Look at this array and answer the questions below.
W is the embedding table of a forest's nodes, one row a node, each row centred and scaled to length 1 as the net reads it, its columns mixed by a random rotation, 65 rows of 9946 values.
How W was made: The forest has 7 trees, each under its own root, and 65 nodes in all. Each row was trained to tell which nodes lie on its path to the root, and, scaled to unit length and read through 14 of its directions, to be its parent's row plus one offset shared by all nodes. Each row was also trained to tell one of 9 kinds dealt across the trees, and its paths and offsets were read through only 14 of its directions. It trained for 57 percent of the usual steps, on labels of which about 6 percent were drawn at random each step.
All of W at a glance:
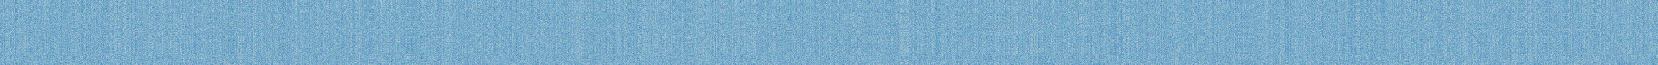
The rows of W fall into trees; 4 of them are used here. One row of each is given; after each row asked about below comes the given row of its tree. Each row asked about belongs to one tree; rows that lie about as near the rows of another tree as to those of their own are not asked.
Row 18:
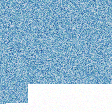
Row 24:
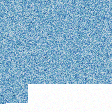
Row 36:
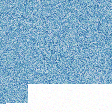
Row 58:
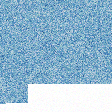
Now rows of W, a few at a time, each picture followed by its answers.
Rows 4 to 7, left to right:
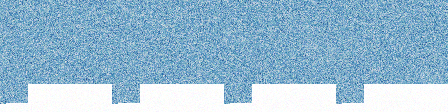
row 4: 18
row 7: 36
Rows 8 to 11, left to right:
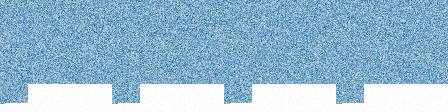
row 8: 24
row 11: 18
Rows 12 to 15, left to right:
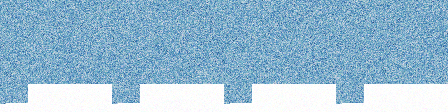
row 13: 58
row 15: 58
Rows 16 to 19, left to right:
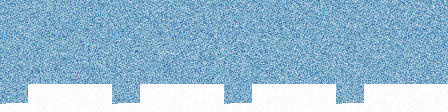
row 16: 18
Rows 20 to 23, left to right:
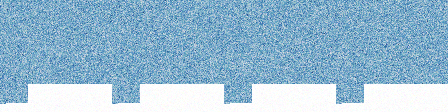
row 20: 18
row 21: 58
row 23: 36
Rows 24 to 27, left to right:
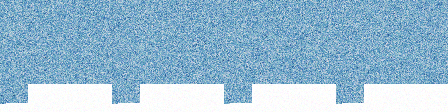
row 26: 24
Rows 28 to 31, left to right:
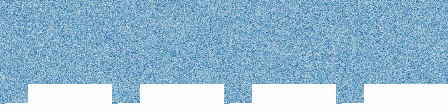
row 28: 36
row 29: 58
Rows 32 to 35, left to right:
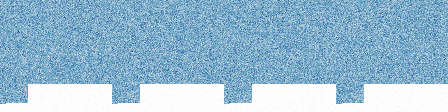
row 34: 18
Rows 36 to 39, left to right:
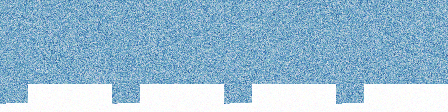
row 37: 36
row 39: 24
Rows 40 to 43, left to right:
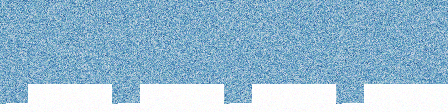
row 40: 24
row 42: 36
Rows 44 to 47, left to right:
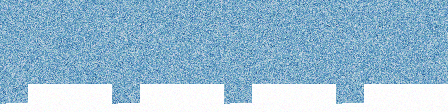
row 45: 24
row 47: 18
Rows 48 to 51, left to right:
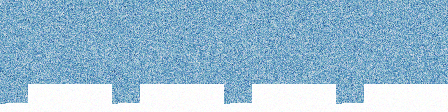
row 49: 18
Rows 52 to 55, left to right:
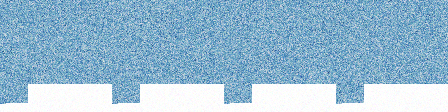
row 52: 24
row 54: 36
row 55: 18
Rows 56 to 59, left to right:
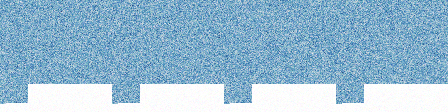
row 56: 58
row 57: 36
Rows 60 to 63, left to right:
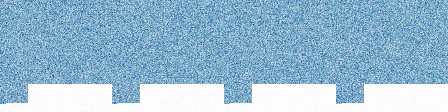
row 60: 18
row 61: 58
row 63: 24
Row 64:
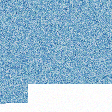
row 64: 58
